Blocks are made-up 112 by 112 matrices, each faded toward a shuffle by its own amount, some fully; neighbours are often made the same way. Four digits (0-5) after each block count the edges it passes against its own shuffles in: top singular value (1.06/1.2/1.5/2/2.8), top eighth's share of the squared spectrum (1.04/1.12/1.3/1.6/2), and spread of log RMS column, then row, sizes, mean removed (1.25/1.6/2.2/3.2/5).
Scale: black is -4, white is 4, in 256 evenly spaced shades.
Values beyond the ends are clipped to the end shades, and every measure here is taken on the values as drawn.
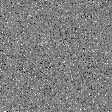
2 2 0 1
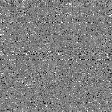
3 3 0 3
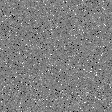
1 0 0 0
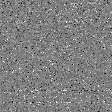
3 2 0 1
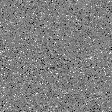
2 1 0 1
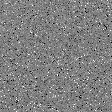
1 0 0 0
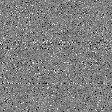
3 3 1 2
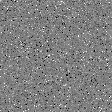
1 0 0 0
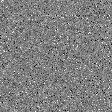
3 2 0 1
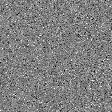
3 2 0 0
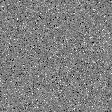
2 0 0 0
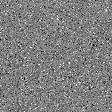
1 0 0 0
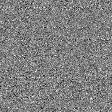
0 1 0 3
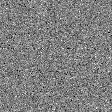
0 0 0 1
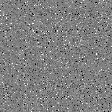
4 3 1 1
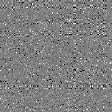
4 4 2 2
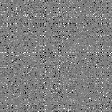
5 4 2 2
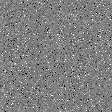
3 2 1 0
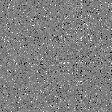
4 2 1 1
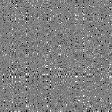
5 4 3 2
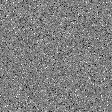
2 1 0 0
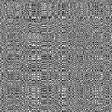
5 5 4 4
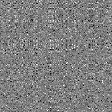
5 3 2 2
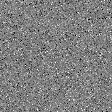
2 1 0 0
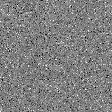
3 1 0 0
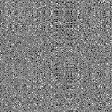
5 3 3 2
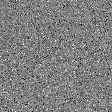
0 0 0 0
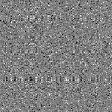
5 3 2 2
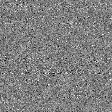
1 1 0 3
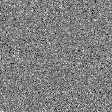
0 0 0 2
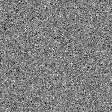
0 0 0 0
